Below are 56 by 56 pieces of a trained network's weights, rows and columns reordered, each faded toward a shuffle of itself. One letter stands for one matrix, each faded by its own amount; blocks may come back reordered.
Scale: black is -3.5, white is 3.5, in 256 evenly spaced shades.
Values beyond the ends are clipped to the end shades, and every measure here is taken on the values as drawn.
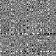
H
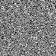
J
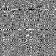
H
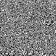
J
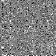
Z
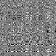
H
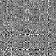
H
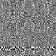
H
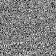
J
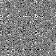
Z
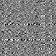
H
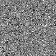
J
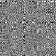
H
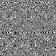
Z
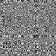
H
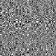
H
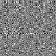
H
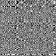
H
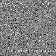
Z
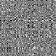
H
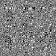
Z
